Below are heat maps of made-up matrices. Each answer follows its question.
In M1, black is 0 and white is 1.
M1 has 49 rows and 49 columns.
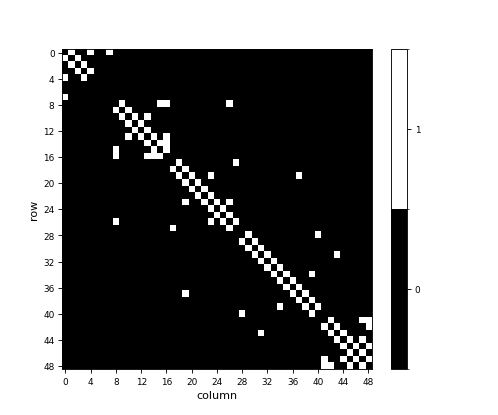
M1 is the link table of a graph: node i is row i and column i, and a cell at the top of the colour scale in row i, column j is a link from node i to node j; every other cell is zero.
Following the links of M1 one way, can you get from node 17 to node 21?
yes
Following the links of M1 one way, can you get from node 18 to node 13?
yes
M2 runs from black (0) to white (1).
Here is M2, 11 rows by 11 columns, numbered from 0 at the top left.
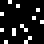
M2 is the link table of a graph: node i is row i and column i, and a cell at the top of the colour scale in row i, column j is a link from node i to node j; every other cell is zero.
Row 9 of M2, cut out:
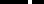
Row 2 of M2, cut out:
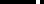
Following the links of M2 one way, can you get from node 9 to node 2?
yes
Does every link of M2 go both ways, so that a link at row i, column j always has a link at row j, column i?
no
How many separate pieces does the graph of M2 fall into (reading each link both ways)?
1
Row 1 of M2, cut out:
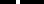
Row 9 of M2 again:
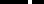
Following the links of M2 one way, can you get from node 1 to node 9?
yes
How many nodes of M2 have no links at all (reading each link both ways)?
0
